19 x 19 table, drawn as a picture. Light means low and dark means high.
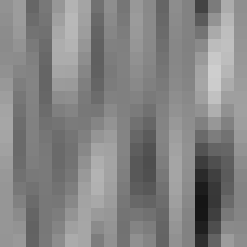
Roughest part: bottom right. Ninth with the highest average: bottom right. Grain: streaks running down. Mirror symmetry: none.
